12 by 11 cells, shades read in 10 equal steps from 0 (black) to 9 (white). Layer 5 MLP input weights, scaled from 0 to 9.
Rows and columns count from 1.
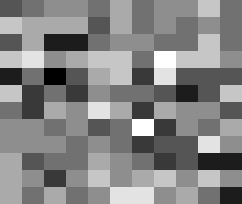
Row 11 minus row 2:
-1 -1 -4 -1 4 -1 2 2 1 2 1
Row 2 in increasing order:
3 4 4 4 5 5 6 6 6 6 7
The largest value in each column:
7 8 6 6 8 8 9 9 7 8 7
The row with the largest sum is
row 4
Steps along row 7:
down up down up down down up down same down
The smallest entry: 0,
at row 5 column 3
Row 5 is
1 4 0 3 6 7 2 8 3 3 3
